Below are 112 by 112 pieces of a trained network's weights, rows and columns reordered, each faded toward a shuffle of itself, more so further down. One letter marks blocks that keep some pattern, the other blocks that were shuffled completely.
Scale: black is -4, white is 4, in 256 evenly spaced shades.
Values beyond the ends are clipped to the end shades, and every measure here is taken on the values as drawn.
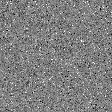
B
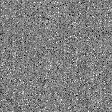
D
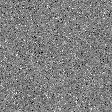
B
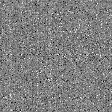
D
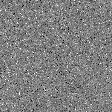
B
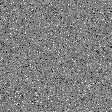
B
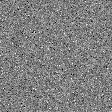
B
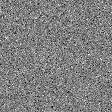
B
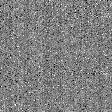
D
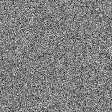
D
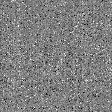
D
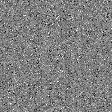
D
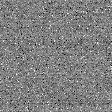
D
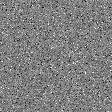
B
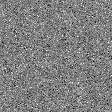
B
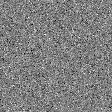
B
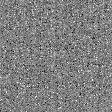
D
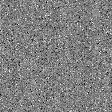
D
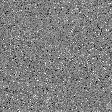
B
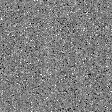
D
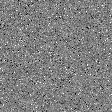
B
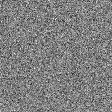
D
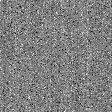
D
